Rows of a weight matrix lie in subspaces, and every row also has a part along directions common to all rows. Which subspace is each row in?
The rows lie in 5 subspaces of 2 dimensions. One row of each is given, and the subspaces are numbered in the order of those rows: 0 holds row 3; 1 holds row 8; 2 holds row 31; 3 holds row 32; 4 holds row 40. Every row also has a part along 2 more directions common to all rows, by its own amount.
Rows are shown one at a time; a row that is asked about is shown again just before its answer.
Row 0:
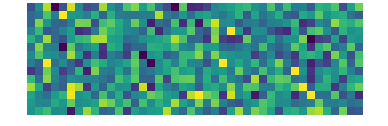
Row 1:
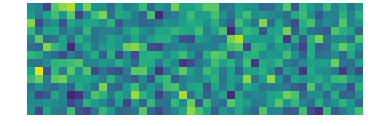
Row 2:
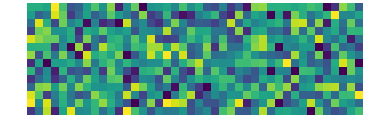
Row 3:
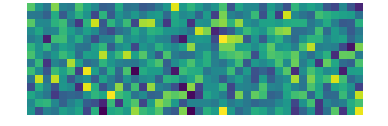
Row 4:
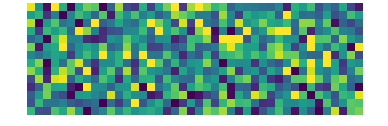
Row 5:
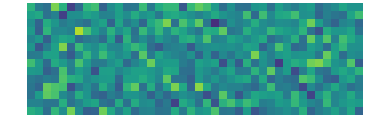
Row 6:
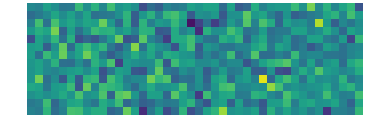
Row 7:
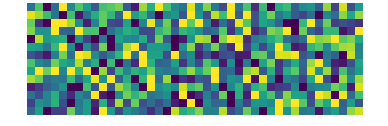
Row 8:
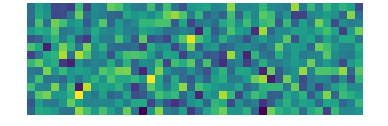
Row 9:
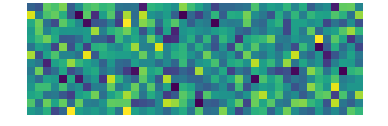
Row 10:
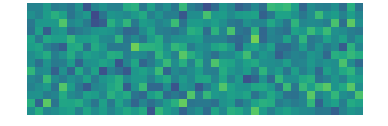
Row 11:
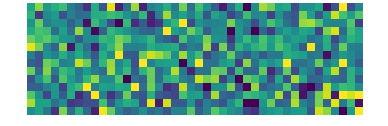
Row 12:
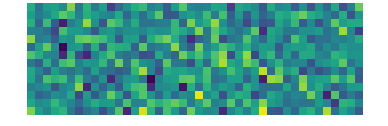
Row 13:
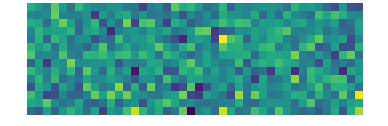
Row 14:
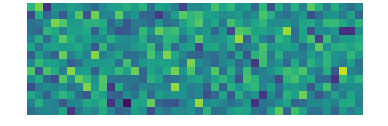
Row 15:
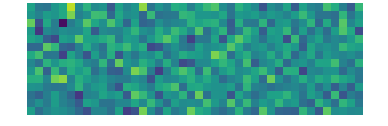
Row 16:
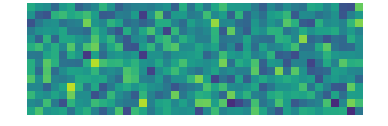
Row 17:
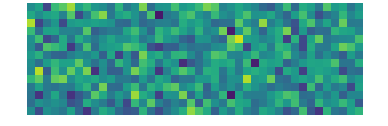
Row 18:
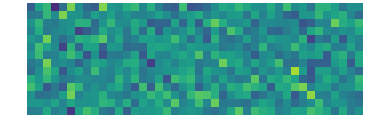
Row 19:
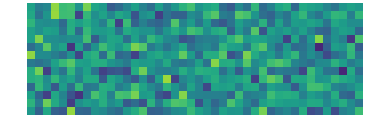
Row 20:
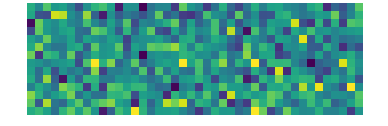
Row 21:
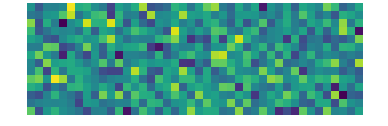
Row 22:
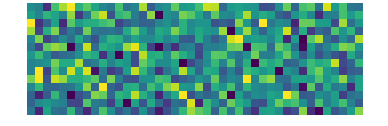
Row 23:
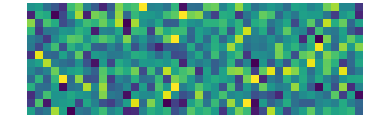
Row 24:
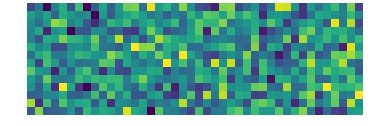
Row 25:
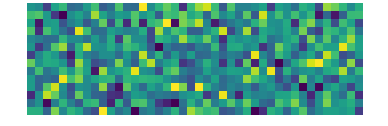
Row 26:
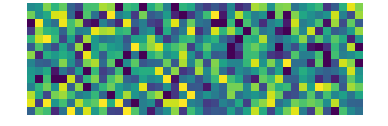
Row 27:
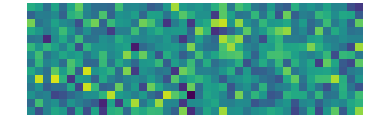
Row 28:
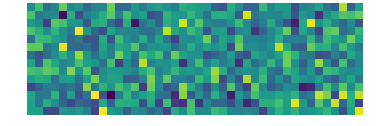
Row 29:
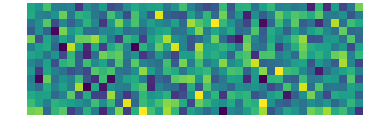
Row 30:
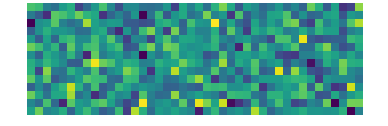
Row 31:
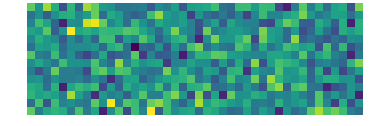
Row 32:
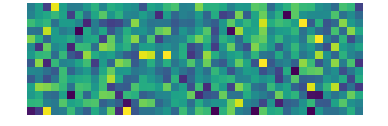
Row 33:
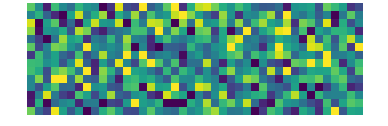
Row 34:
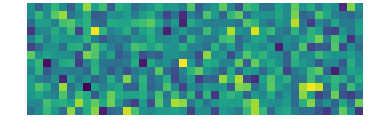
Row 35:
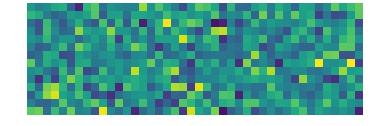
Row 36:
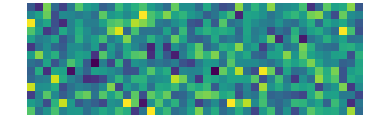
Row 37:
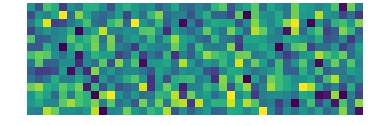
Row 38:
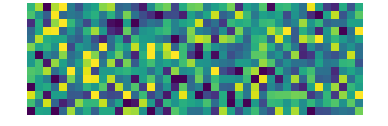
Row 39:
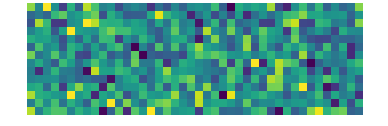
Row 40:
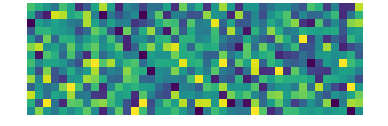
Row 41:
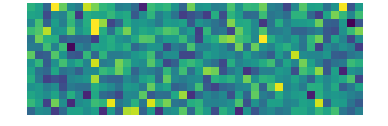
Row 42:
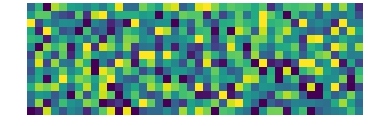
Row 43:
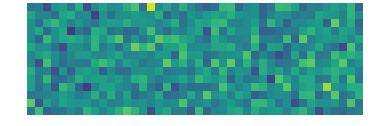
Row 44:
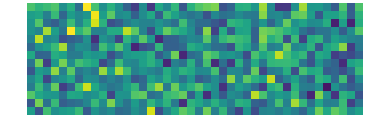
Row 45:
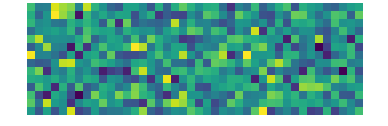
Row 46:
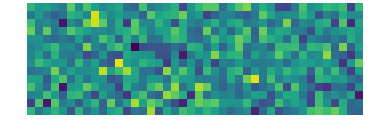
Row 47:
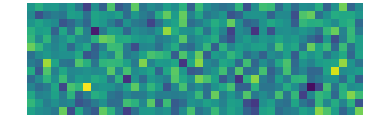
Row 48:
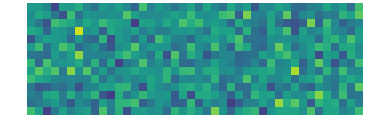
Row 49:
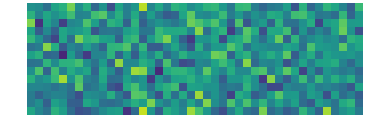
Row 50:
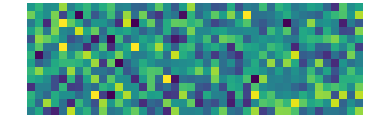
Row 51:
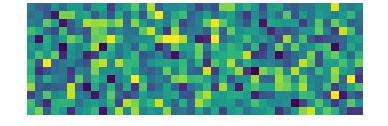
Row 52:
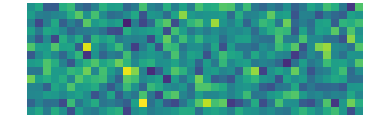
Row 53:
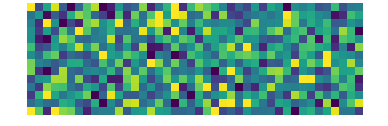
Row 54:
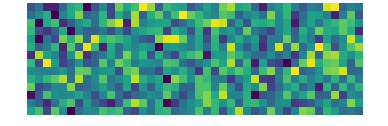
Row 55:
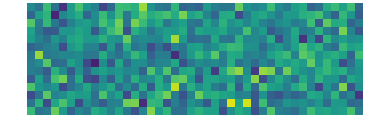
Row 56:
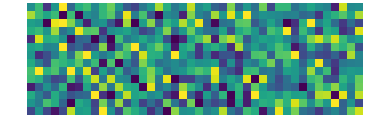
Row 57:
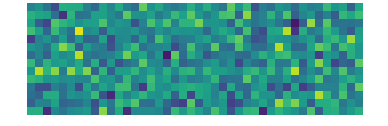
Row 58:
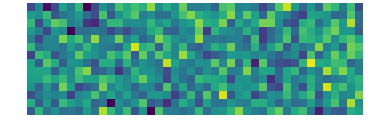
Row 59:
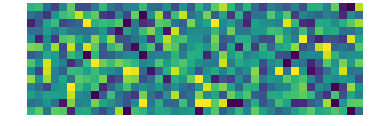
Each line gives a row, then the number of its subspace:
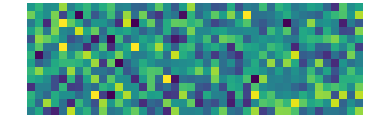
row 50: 3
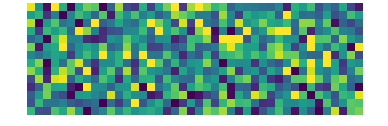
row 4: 0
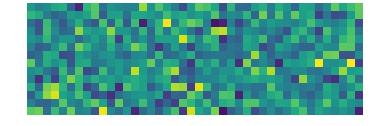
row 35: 0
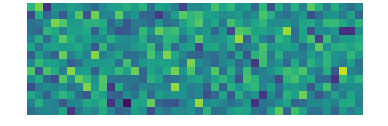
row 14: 4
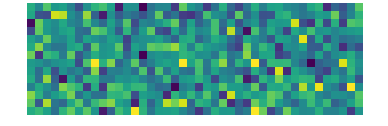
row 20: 4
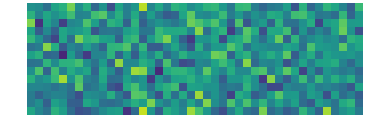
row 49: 1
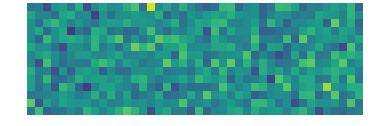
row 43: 2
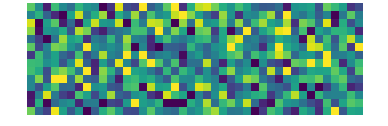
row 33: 0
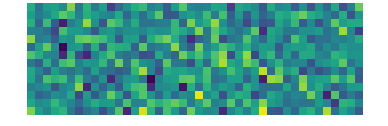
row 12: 1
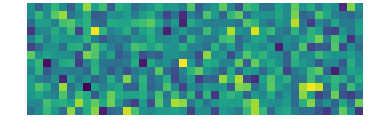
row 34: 3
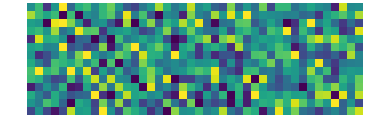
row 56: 3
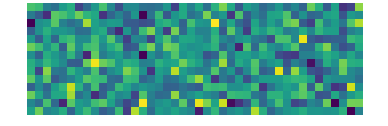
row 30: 4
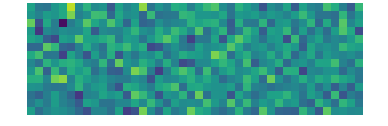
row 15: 1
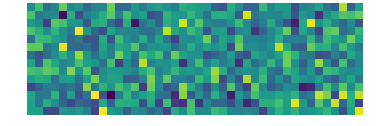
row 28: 3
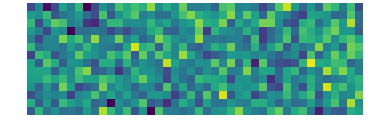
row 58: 2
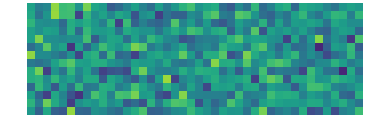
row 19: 1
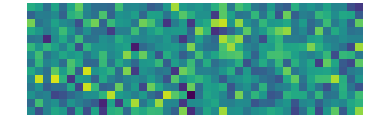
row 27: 0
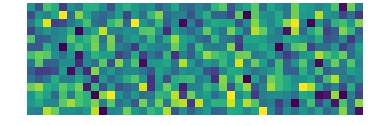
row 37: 3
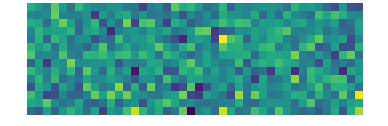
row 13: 0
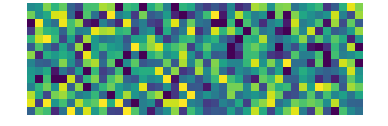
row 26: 0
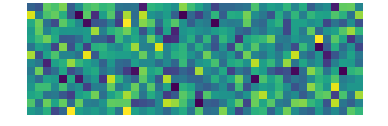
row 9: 4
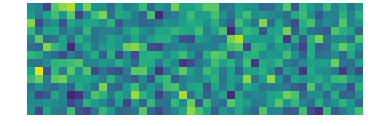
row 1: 1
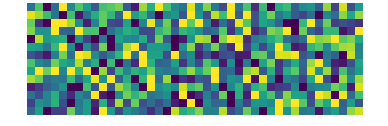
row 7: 3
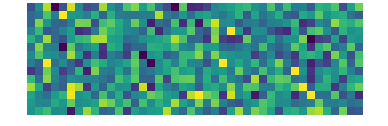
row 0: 0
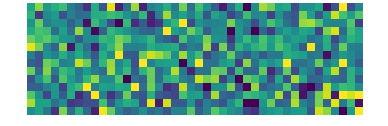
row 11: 3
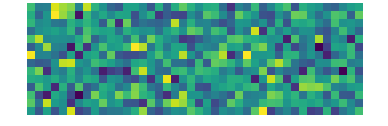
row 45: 1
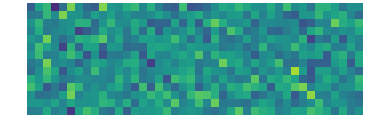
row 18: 0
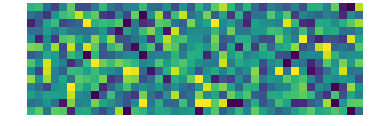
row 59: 4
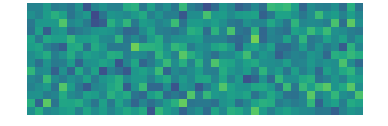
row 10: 2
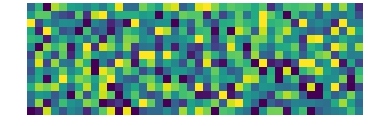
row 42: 3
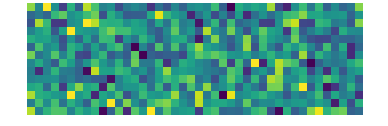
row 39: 2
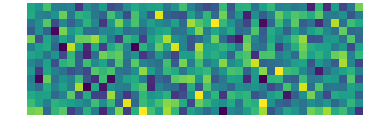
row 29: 1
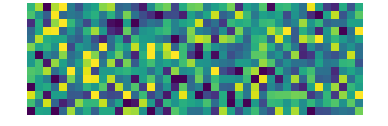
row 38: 4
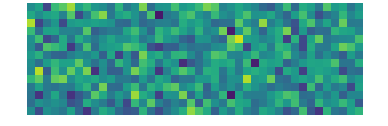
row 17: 1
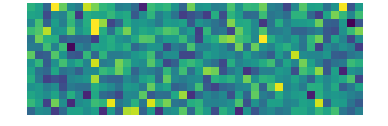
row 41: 2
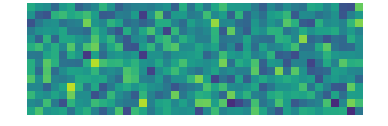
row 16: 4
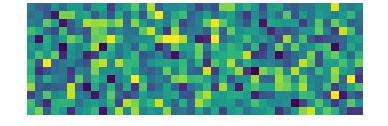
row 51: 2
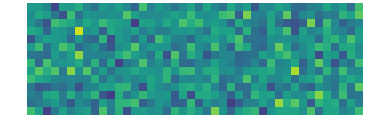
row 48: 3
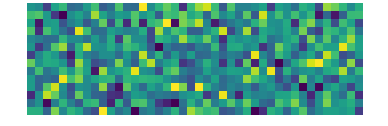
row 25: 0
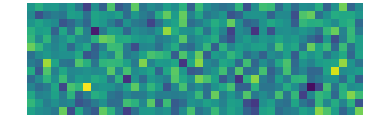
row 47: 3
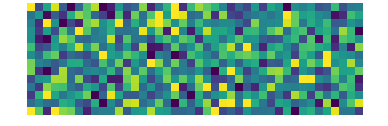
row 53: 0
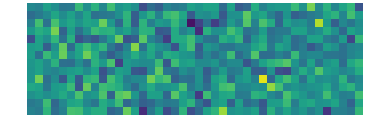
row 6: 1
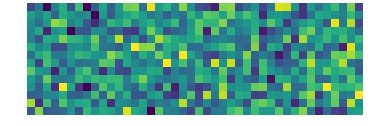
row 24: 2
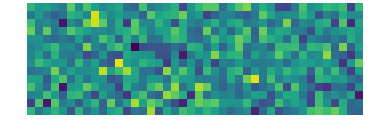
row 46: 2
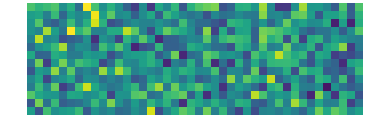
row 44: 2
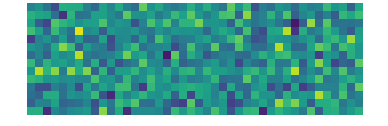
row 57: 3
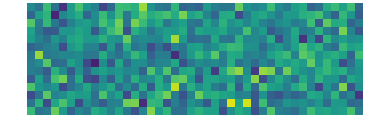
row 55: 4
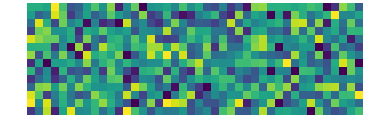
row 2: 3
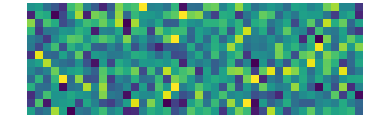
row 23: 4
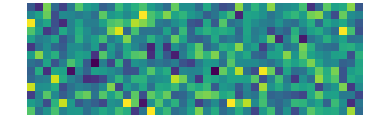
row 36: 4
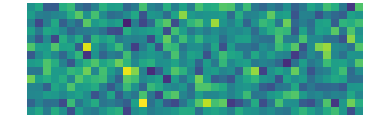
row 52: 4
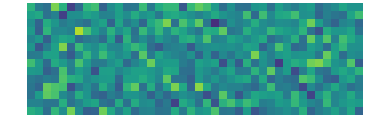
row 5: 0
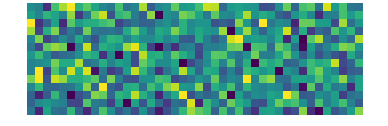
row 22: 1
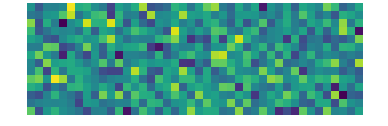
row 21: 1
